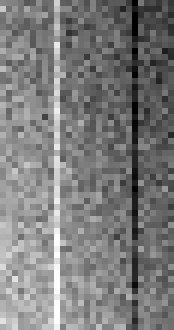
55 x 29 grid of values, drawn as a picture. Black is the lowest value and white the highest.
Columns 10 and 23 stand out from the rest. The ninth with the lowest average is the top right. There is an overall slope up to the bottom left. The ninth with the highest average is the bottom left.
